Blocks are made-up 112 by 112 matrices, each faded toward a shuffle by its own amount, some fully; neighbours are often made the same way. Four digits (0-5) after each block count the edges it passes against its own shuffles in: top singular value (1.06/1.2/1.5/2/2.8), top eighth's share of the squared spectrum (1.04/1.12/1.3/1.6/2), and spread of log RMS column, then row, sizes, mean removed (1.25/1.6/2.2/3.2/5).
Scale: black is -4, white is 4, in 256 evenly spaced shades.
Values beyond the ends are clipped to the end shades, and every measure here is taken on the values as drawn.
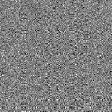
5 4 2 2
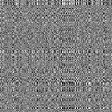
5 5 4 4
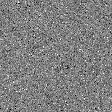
2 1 0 0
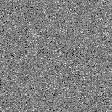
3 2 0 0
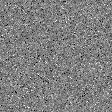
0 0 0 0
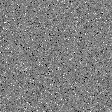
0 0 0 0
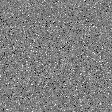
0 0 0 1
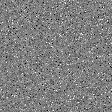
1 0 0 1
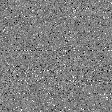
2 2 0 3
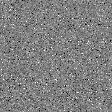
1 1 0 2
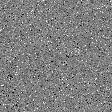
0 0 0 0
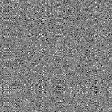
4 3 2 2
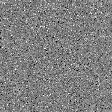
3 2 0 0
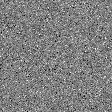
0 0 0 0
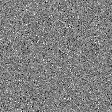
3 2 1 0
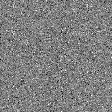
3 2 1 0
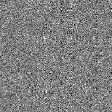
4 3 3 1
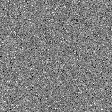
2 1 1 0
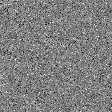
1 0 0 0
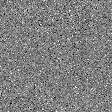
0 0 0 0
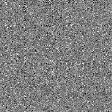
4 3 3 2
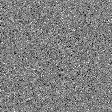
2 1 0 0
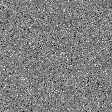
0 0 0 0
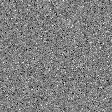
0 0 0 0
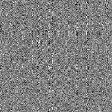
4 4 3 2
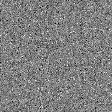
0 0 2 0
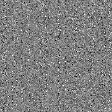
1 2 3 0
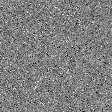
0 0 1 0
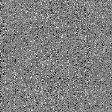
1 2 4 0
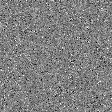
0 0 1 0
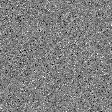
0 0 1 0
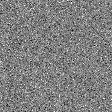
0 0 1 0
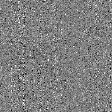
1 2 3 0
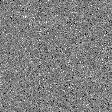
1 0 1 0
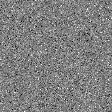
0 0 1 0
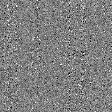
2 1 3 0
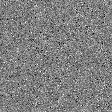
0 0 1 0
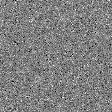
0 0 1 0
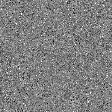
0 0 2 0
